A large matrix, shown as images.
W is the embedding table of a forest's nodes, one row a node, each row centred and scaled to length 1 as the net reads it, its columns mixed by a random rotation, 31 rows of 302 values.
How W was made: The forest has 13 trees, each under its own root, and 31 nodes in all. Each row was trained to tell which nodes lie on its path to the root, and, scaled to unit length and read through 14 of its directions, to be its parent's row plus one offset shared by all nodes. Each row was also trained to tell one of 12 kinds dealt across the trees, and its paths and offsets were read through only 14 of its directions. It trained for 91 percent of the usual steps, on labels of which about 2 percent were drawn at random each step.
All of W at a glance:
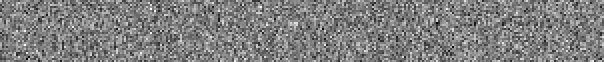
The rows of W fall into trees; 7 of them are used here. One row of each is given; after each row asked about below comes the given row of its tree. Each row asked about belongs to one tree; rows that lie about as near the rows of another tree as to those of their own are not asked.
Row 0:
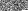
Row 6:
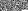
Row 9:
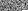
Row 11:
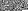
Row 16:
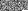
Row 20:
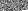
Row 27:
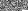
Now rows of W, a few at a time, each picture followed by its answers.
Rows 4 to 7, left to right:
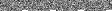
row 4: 6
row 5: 20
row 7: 9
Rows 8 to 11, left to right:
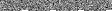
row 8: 27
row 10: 11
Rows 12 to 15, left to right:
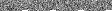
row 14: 11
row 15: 9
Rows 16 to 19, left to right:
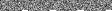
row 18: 27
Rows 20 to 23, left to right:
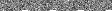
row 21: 0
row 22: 9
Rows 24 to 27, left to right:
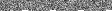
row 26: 27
